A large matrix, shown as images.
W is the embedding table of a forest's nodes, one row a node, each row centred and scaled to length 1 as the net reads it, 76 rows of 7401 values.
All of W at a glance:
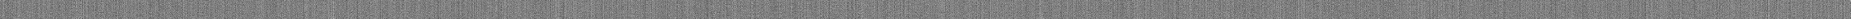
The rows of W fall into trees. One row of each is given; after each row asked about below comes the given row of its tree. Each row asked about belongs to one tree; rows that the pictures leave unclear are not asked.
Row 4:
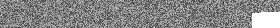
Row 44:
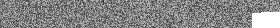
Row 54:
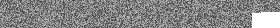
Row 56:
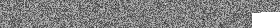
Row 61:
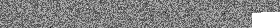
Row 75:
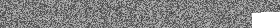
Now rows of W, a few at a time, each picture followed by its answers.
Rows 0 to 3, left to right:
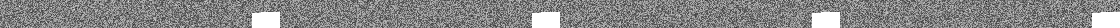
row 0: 4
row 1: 4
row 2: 54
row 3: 4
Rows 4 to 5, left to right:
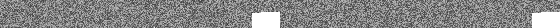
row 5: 75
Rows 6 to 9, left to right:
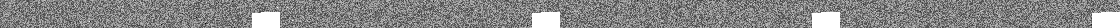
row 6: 44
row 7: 61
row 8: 75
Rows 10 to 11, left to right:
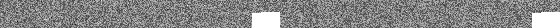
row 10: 54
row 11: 44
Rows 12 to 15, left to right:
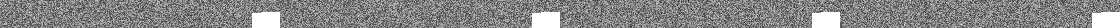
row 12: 61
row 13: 54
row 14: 61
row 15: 75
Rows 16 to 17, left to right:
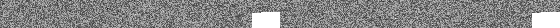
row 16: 44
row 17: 4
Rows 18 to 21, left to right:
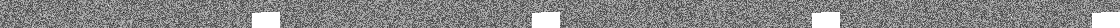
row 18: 4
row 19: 4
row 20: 75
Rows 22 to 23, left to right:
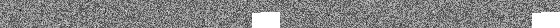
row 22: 56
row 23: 54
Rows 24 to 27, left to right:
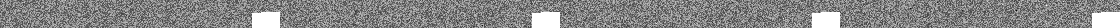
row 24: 75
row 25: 54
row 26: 54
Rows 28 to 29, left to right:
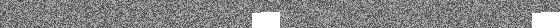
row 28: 75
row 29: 54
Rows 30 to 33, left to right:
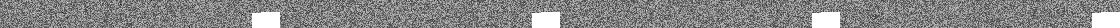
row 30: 75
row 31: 4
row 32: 4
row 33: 4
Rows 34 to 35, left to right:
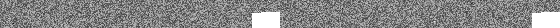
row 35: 54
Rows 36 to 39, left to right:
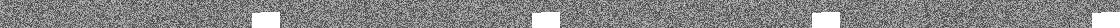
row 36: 4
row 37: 75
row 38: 61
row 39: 75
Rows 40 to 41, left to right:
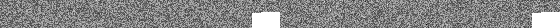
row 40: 61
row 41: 54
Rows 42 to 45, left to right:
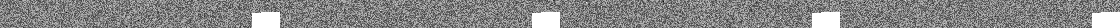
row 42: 54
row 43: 75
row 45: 4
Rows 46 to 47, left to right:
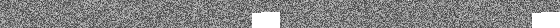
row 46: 54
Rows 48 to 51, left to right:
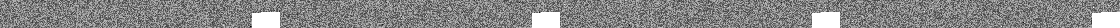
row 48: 4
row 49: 61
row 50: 61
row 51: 61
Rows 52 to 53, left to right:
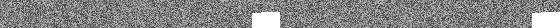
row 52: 44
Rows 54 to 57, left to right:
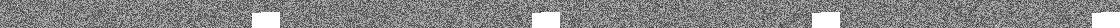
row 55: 44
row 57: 75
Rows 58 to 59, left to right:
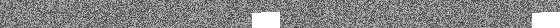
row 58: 75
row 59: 4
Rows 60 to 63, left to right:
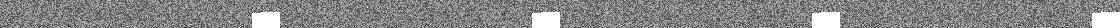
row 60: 61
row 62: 4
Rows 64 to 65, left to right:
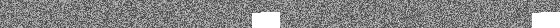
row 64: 75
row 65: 56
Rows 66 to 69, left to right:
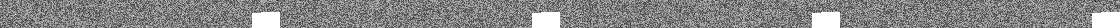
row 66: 61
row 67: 61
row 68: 44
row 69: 75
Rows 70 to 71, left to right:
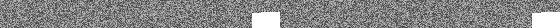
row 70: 4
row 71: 75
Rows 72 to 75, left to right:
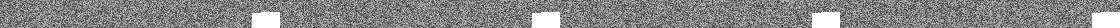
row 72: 54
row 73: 44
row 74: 44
